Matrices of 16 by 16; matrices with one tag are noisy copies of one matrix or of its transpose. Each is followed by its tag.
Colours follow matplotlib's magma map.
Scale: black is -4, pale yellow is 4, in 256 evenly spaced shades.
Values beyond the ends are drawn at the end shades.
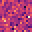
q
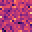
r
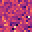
q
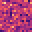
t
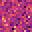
q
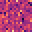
r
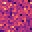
t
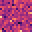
r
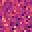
q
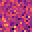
q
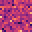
r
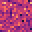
t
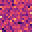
r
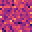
r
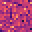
t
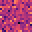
r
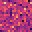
t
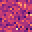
q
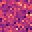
q
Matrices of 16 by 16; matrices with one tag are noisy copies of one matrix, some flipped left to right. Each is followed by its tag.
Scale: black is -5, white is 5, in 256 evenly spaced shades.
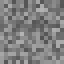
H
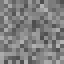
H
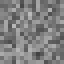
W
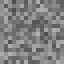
H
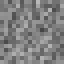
W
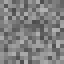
H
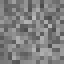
W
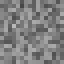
W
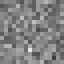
W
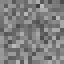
H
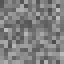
H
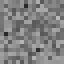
H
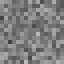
H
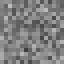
H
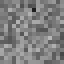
W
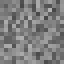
W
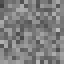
H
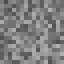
W
